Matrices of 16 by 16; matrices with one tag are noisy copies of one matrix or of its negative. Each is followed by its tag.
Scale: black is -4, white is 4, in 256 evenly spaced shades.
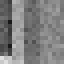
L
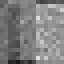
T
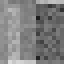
T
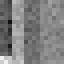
L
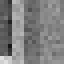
L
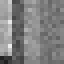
L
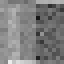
T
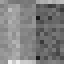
T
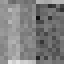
T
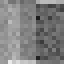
T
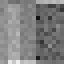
T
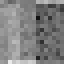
T
